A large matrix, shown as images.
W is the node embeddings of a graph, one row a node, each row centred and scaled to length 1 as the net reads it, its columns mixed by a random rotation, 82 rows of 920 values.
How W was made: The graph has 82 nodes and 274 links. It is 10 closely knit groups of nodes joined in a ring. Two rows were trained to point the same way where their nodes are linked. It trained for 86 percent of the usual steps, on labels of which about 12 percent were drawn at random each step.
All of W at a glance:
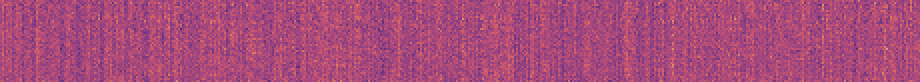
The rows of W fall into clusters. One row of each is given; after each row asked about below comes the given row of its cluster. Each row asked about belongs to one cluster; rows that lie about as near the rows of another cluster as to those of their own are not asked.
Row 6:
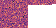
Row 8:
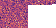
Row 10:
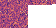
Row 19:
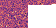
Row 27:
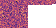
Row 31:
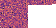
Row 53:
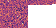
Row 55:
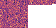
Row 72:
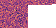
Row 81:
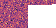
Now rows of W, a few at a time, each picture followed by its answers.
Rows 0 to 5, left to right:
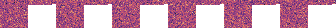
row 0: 55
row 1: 81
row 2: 10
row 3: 10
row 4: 8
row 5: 8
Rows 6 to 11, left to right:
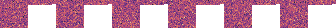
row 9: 6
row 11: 55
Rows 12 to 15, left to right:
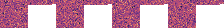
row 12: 81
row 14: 6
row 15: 19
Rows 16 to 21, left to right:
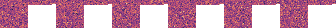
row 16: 19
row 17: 53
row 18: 19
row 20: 72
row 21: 72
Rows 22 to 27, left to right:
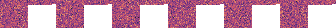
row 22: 72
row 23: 31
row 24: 6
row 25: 27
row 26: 72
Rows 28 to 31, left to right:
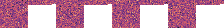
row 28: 19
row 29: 19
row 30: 8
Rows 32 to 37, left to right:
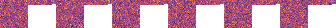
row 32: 81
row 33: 6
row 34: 10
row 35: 53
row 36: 10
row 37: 8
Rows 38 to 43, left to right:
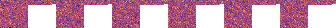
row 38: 31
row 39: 81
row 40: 6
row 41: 10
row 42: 55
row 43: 53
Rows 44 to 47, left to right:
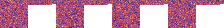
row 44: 31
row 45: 72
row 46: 6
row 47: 81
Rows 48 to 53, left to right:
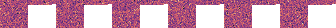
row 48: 53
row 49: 53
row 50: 19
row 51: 31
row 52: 31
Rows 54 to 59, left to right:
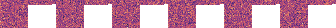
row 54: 27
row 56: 81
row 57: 8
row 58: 10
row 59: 53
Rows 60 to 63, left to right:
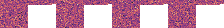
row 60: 72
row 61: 31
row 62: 19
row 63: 53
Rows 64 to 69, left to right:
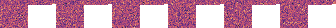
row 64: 72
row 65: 27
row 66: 72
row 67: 53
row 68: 27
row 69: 10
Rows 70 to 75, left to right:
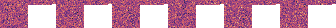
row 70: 10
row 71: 72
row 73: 53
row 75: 8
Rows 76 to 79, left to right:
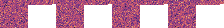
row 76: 81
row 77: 10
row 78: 19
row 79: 6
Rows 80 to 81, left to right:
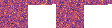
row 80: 81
